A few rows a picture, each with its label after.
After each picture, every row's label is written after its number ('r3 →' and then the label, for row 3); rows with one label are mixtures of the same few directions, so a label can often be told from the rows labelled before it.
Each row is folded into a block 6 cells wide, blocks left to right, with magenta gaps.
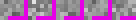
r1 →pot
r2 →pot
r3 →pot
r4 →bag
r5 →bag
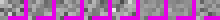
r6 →bag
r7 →bag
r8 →bag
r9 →bag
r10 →bag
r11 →bag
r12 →bag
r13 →pot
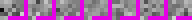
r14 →bag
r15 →bag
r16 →bag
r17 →bag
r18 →pot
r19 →pot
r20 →bag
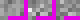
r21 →bag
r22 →bag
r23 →pot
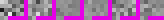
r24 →bag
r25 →bag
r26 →bag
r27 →pot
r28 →bag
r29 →pot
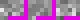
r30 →bag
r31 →bag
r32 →bag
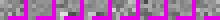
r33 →bag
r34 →pot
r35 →pot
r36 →pot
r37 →bag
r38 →pot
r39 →pot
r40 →bag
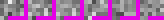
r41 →bag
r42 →bag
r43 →bag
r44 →bag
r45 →pot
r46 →bag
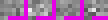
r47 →bag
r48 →bag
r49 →bag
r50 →pot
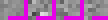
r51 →pot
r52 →pot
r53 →pot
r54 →pot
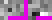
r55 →pot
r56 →pot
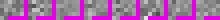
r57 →bag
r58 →pot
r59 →pot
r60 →pot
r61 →pot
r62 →bag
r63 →pot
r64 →bag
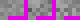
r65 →bag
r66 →bag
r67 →bag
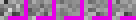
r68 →pot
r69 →bag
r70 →pot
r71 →pot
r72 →pot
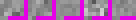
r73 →pot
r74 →bag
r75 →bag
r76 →bag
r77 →bag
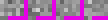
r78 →bag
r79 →pot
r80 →pot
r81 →pot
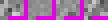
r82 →pot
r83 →bag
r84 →pot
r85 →bag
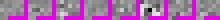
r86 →bag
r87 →pot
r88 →pot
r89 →pot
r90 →pot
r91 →pot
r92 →bag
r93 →pot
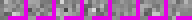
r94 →pot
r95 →bag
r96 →pot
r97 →pot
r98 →bag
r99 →pot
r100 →bag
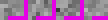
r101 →pot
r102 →bag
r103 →bag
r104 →bag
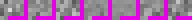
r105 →pot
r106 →bag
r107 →bag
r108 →bag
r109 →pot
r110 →pot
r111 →bag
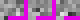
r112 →bag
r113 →pot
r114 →pot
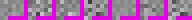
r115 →pot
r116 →bag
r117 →pot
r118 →pot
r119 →bag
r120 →pot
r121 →pot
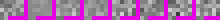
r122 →bag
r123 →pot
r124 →bag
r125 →pot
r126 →bag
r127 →bag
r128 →bag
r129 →bag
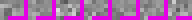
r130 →pot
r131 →pot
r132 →bag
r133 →bag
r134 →pot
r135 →bag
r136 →pot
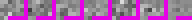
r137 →bag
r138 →bag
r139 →pot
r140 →bag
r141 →bag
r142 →pot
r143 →pot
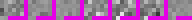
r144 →bag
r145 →pot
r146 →bag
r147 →pot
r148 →bag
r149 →bag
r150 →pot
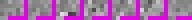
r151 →bag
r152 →pot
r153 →pot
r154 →pot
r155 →bag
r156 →bag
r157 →pot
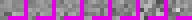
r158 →pot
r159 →bag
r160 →bag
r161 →bag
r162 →bag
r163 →bag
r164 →pot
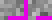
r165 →bag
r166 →pot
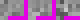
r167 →pot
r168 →pot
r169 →pot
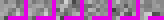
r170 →bag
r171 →bag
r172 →bag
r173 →pot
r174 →bag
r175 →pot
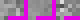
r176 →bag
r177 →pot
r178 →pot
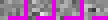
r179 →bag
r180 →pot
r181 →bag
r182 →pot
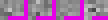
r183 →pot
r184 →bag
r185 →pot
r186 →pot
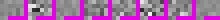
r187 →bag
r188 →pot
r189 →bag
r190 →bag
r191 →bag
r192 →bag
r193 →pot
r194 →pot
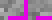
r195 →bag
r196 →pot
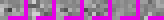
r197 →pot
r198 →pot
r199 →pot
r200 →bag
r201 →pot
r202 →bag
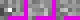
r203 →pot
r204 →bag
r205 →pot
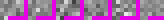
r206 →bag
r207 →pot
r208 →bag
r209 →bag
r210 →pot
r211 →bag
